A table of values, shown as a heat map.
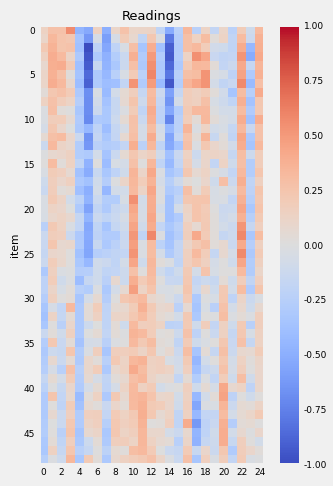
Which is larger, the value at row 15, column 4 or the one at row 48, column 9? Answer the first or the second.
the second
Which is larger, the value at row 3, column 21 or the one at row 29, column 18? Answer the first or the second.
the second
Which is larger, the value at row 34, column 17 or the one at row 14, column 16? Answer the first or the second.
the second
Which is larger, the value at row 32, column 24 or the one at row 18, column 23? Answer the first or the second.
the first
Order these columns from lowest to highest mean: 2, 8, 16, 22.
8, 2, 16, 22
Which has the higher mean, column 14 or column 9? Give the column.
9
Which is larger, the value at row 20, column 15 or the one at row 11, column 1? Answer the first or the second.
the second
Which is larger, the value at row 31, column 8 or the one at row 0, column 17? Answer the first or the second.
the first
